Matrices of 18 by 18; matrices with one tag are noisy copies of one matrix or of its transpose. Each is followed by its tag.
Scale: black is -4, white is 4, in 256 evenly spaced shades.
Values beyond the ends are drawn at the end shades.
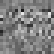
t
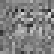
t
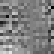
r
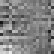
r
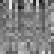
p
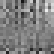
r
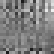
r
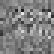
t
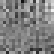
r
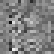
t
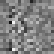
t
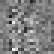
t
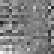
r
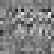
t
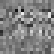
t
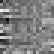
p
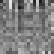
p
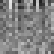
p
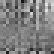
r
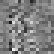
t
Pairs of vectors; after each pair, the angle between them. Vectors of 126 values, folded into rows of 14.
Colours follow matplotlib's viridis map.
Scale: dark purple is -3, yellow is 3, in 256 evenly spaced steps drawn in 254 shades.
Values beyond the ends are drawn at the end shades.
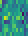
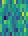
nearly opposite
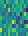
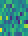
partly aligned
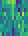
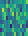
orthogonal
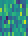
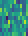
nearly parallel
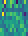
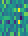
partly opposed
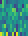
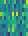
orthogonal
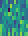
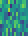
nearly opposite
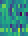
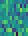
partly aligned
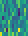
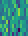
nearly opposite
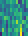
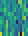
nearly opposite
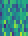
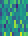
nearly parallel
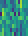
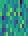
partly opposed
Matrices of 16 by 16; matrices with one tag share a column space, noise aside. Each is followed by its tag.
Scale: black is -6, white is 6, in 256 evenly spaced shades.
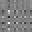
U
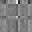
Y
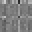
Y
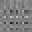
U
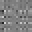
U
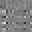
U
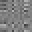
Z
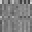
Y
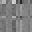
Y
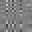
Z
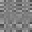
Z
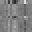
Y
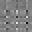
U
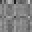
Y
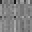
Y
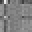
Y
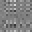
Z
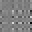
U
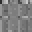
Y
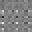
U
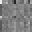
Y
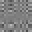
Z
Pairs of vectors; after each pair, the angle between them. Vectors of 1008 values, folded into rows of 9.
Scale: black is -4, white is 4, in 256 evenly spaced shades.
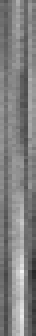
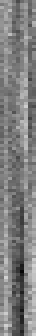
nearly opposite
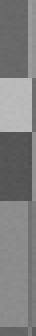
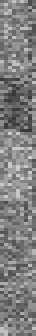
partly opposed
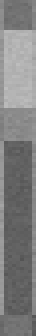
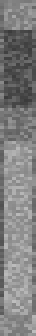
nearly opposite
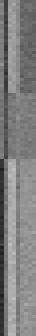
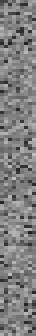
orthogonal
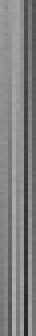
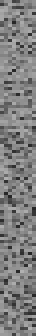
orthogonal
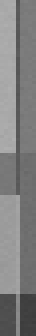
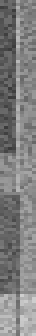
nearly opposite
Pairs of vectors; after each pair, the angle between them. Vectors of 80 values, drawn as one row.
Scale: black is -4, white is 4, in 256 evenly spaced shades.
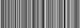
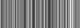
partly aligned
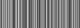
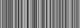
nearly opposite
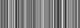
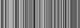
partly aligned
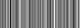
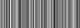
nearly opposite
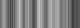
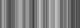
nearly parallel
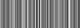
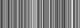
orthogonal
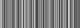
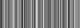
nearly opposite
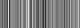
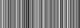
partly opposed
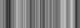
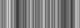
nearly opposite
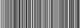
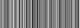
partly aligned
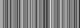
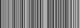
partly opposed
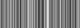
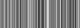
nearly parallel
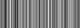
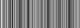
partly opposed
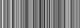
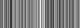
partly opposed
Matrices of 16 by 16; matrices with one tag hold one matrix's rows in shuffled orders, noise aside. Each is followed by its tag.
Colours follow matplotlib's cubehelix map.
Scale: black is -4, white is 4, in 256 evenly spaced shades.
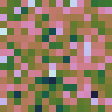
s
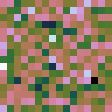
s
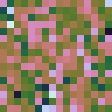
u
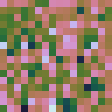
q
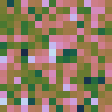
q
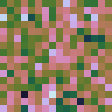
q
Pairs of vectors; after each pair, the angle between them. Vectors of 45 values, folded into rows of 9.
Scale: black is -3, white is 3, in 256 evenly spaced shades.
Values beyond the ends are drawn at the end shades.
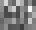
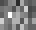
partly opposed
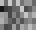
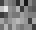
partly opposed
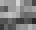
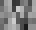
orthogonal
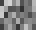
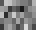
nearly parallel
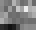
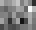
partly aligned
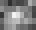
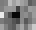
nearly opposite
